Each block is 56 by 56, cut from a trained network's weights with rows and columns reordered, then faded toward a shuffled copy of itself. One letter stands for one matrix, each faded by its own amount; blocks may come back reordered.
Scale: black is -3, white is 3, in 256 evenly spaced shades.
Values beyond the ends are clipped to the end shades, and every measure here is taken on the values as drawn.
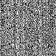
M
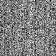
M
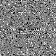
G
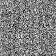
M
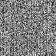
M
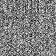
M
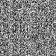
M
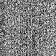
M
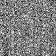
M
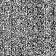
M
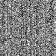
M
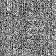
M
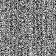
M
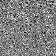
G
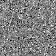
G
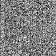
M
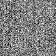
M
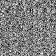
M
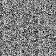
M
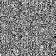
M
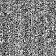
M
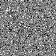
G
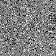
G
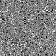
G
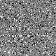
G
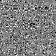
G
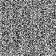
M
